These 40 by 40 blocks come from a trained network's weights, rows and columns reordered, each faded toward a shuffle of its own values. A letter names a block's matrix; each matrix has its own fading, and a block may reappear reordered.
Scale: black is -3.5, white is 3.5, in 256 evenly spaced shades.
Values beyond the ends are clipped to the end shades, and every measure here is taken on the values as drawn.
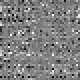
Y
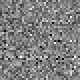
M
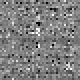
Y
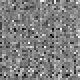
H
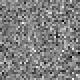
M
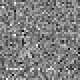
M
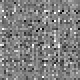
H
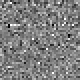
M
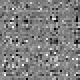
Y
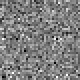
M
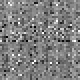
H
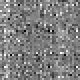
H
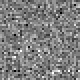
M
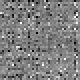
Y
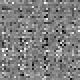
Y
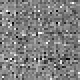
H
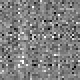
H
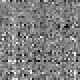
H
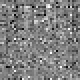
H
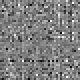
H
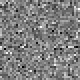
M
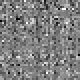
H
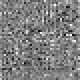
H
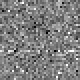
M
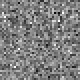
M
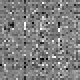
Y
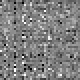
Y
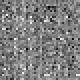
H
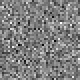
M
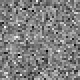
M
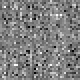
H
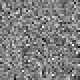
M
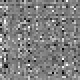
Y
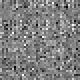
H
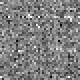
M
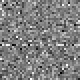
M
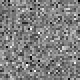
M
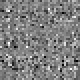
H
